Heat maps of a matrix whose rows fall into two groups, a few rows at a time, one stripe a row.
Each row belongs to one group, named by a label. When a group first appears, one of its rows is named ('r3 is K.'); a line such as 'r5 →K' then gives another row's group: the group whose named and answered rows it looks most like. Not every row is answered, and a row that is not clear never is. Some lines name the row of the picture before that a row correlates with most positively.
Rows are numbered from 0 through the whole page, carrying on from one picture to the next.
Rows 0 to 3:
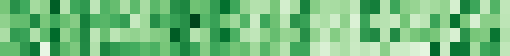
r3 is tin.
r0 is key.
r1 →tin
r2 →key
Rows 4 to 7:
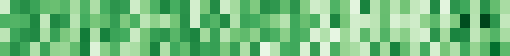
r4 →tin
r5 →tin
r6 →tin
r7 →key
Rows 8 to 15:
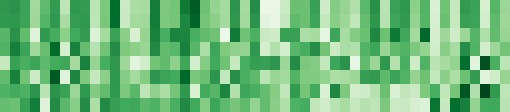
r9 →key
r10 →key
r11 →key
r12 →tin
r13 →key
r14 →tin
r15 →tin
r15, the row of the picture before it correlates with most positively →6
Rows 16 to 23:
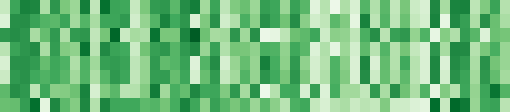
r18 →key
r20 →tin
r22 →key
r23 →tin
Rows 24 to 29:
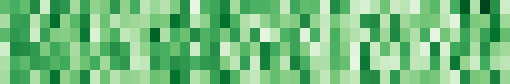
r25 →key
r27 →tin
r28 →tin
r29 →key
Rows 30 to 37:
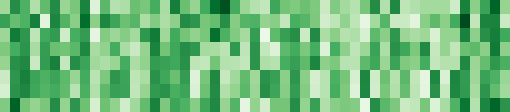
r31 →tin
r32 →key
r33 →key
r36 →tin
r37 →key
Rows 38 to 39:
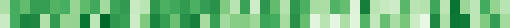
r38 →tin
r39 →tin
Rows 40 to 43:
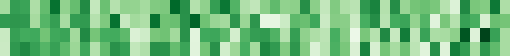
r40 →key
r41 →key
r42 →tin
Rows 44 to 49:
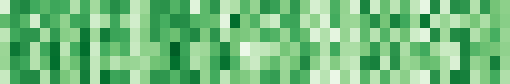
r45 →key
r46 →tin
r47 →key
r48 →key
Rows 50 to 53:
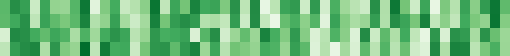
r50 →key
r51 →key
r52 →tin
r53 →tin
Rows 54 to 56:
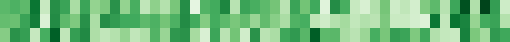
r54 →tin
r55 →tin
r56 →key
